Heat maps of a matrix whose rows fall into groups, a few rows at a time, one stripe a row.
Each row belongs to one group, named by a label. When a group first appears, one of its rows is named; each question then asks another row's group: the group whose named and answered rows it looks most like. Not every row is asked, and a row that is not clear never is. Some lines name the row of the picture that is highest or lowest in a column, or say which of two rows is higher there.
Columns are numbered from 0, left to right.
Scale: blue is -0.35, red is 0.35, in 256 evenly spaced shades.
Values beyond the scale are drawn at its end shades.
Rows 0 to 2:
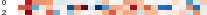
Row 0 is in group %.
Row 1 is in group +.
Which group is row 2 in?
%
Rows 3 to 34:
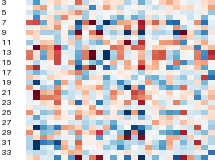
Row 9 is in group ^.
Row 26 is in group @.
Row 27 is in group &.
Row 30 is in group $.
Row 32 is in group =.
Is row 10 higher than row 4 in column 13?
Yes
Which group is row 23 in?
$
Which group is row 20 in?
^
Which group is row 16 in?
+
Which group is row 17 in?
@
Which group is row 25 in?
^
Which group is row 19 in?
=
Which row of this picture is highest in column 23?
34
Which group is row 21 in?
%
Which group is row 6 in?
=
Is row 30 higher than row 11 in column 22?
Yes
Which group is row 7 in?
+
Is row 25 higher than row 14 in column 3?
No
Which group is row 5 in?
@
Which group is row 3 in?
@
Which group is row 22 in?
%
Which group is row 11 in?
$
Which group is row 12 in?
%
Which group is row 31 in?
=
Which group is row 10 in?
^
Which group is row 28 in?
=
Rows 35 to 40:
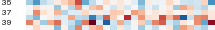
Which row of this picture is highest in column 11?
38
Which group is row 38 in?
$
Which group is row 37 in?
%
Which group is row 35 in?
@
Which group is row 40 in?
^
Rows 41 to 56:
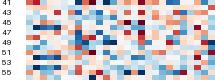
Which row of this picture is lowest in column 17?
49
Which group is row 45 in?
$
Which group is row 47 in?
$
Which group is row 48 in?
+
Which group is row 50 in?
@
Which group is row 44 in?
&
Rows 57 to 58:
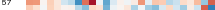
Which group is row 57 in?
+
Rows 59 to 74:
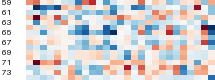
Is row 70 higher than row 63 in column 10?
Yes
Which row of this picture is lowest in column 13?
63
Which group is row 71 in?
%
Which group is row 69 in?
^
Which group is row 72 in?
$
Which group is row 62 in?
%
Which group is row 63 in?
=
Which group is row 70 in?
^
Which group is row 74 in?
@
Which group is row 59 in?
+
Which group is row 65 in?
&
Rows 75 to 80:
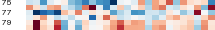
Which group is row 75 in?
&
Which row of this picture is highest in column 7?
77
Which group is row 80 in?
%
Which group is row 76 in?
+
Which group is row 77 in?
=
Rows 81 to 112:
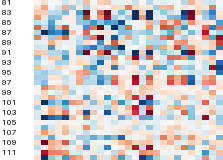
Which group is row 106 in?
@
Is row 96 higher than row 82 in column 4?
No
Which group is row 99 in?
%
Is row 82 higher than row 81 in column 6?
Yes
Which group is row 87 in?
=
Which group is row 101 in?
=
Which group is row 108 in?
&
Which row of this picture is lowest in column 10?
103
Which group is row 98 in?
%
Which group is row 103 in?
$
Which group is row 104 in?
=
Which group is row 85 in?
&
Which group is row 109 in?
%
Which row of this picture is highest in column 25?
94
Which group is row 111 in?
%
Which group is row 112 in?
=
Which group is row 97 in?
$
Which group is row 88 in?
+
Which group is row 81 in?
^
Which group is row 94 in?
&
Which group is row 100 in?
$
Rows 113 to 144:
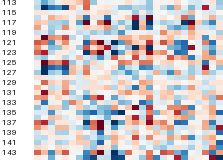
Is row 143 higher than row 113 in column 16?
Yes
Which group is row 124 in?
$
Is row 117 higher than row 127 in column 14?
No
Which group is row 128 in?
^
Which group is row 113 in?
@
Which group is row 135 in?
&
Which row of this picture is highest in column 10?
117
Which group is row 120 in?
%
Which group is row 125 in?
%
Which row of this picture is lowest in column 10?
116
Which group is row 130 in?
^
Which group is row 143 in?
+
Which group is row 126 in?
=
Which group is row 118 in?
^
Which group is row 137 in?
+
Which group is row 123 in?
+
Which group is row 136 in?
$
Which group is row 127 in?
=
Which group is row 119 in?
&
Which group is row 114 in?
=
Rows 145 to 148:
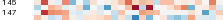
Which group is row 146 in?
$
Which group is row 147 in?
%
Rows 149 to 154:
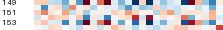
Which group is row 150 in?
=
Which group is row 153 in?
^
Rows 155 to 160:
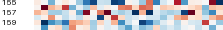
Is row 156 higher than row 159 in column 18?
Yes
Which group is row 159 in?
=
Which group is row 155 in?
&
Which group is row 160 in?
=
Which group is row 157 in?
^
